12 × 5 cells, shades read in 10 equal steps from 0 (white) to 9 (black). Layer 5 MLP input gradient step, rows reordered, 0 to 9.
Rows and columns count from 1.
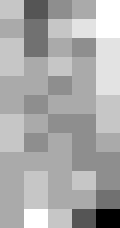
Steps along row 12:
down up up up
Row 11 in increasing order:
2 3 3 3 5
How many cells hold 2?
13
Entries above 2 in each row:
3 2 3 2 4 4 3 4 5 3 4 3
